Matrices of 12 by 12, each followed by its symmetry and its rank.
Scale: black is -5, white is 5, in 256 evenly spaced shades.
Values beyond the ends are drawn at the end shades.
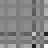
symmetric, rank one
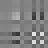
symmetric, rank one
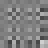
symmetric, rank one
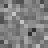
symmetric, full rank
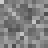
symmetric, full rank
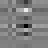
neither, rank one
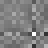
symmetric, rank two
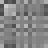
symmetric, rank two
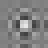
symmetric, rank one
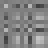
symmetric, rank one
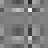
neither, rank one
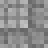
symmetric, rank two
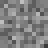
symmetric, full rank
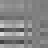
neither, rank one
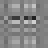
neither, rank one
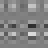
neither, rank one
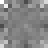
symmetric, rank two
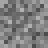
symmetric, full rank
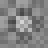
symmetric, rank two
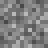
symmetric, full rank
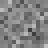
symmetric, full rank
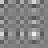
symmetric, rank one
